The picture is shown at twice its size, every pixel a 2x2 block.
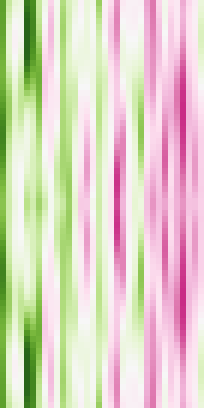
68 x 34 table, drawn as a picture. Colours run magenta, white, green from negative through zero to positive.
Stripes: upright, repeating 6 times. Average level on the scale: 50%. Mirror symmetry: top to bottom. Slope: up to the left. Grain: streaks running down.
